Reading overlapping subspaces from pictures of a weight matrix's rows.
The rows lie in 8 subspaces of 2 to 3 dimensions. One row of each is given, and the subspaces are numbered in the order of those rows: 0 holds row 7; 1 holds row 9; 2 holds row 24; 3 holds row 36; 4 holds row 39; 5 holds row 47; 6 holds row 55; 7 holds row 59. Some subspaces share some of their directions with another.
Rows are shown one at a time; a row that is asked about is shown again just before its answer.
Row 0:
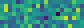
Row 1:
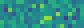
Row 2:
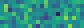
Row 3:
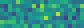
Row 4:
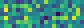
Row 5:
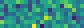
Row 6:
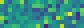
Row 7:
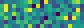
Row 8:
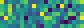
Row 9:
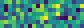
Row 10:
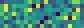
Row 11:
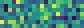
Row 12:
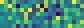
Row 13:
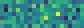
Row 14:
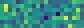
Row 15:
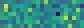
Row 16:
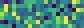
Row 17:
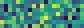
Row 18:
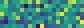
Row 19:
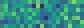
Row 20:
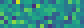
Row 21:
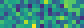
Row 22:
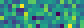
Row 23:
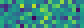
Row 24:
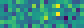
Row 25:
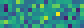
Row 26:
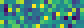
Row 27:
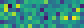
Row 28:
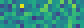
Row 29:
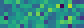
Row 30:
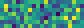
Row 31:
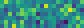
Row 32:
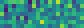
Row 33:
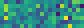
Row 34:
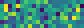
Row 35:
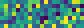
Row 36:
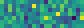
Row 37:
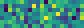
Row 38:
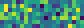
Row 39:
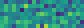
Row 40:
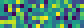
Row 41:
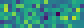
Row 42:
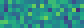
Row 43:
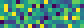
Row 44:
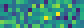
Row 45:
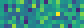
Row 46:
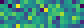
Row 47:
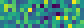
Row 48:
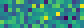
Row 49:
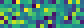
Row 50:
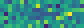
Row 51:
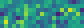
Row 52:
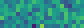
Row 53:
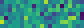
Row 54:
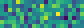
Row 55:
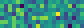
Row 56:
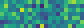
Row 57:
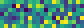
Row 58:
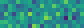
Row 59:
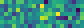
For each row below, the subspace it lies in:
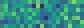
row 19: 4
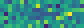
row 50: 1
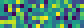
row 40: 6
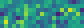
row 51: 4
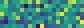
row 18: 4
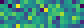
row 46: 5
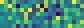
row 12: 5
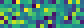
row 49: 0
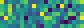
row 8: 3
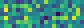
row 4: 4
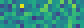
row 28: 6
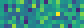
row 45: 7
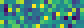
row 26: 1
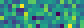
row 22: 6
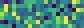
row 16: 4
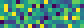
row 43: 7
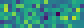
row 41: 5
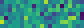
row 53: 3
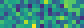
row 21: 7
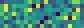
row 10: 0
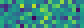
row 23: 6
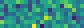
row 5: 7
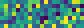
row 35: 2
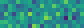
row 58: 7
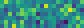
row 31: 4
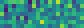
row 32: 7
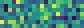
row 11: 0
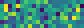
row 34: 5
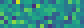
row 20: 0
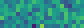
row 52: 7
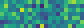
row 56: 4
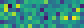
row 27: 5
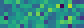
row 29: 3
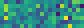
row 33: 3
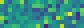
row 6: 1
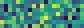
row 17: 7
